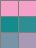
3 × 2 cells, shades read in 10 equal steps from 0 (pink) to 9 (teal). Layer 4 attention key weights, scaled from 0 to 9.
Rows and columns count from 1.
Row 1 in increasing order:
0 0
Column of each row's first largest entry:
1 1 1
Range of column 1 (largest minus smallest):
9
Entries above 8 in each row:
0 1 0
